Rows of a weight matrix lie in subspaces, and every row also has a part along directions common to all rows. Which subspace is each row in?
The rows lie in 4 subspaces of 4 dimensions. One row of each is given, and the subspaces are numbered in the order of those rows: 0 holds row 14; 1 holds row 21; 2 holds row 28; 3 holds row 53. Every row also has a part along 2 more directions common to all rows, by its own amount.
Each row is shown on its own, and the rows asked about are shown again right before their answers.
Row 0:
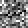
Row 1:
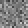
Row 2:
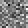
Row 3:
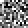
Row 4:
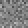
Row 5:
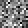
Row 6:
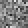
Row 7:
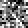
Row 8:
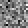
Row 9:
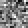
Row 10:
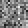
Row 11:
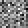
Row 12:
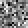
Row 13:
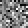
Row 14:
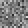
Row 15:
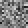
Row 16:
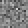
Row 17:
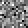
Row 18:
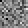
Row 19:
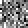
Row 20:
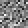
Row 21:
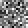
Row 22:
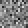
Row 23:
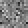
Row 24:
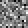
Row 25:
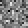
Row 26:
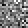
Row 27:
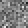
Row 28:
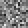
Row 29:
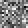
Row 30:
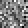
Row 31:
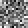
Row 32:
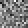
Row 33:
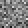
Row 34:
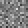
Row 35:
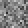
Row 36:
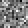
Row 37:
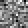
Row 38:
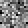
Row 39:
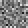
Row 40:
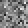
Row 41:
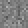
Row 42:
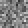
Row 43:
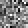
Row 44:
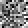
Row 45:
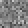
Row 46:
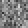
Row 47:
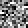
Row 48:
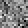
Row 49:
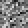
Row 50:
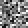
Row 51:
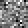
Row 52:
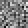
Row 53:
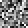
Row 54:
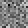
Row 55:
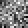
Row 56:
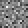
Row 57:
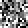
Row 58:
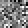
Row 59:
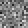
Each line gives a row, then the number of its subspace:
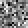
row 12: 0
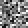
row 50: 2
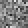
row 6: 1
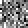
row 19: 0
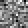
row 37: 2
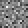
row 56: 0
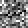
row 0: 3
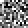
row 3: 1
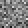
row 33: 1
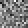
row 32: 1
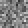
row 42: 2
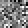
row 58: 0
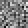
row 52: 3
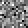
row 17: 3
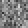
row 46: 0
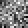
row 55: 0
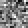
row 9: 2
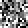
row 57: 0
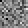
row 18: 3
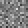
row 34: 2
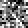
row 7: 2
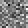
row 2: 3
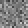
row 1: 1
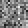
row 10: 0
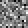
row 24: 1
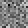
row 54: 3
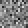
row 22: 1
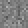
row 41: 0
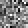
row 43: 1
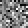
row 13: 3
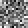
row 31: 0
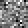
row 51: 2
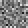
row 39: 0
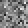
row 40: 1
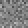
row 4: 1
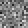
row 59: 3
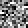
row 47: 2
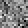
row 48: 0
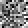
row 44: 2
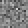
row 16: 3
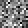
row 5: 0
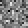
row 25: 3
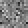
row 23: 2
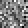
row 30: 3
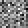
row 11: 3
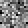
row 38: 2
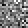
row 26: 1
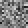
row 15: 2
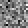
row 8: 0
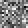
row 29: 2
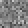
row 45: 1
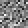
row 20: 1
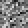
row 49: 2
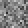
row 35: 1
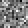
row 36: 3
